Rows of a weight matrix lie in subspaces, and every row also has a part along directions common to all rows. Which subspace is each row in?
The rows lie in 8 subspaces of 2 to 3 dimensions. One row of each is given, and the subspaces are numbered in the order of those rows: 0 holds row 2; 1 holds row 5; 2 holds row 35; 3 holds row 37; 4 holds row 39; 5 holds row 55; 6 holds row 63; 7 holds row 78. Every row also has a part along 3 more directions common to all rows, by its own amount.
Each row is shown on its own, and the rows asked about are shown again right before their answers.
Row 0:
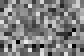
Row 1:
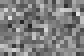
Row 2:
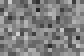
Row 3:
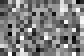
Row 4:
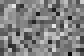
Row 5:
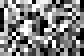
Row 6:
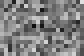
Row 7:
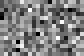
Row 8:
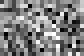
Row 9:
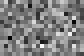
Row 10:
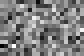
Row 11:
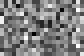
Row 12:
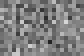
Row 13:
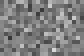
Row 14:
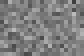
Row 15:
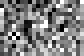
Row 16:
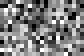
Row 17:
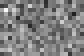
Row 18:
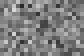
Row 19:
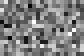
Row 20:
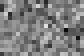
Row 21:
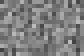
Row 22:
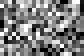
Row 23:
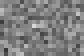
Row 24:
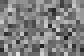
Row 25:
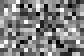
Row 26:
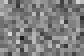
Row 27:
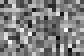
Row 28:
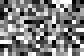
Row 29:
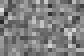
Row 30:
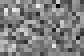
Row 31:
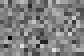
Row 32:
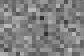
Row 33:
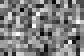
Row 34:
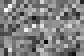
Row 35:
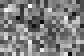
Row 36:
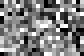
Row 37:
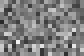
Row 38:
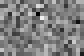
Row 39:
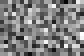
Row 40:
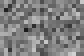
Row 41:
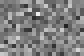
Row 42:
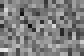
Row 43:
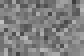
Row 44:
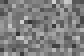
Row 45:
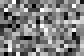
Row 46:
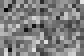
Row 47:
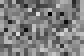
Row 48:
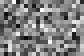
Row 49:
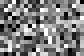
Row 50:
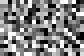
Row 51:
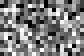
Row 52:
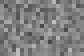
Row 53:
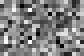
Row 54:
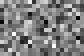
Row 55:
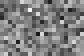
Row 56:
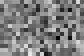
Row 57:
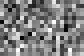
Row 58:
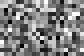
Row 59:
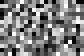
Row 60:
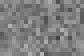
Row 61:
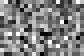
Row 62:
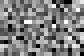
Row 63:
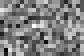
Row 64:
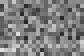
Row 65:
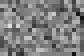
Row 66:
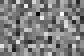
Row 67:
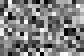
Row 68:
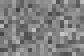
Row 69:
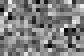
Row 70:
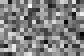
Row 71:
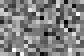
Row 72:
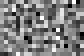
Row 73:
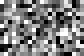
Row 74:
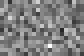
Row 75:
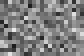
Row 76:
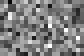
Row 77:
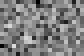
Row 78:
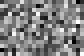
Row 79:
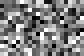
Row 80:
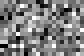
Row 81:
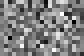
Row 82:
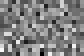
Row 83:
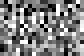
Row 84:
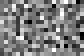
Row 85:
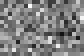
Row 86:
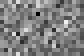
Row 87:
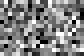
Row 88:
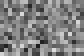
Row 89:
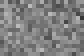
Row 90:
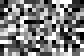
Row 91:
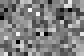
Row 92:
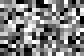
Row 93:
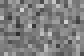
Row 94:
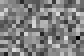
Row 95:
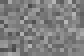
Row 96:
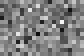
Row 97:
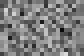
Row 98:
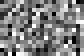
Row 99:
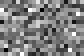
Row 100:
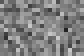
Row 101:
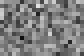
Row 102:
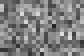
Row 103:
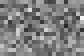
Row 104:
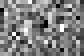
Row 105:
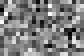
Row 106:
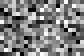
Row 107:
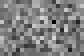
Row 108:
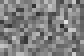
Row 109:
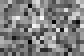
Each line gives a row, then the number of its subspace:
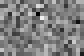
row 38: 7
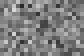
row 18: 1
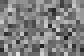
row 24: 3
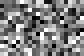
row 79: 5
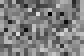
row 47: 1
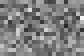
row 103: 5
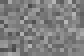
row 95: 4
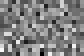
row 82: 3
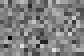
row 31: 3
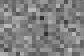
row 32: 6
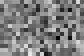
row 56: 0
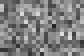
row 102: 0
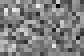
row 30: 1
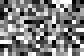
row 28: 4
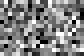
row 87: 3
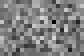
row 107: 2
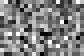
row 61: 7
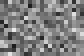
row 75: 4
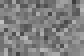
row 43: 1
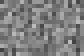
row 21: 7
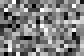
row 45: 6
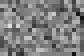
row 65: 7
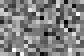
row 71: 6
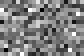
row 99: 6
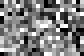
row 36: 0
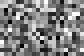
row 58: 2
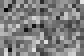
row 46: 6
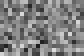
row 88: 3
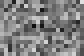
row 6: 6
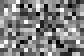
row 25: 1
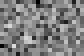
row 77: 5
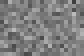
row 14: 4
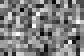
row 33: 7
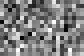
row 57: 2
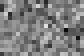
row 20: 0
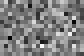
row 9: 3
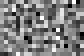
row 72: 4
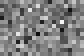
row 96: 5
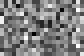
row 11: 0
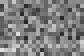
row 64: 0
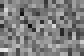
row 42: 0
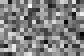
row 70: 4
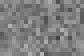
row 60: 0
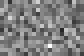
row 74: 0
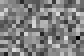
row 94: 5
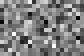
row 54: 1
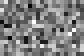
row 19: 3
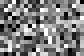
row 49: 6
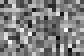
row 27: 2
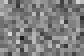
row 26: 7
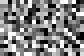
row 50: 4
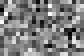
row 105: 0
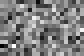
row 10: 5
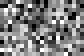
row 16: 2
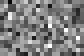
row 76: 0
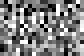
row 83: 2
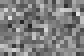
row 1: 5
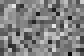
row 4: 1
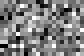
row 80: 5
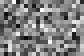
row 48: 6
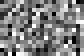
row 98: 7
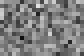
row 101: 7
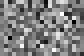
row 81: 3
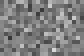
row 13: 3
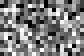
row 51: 2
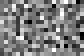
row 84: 4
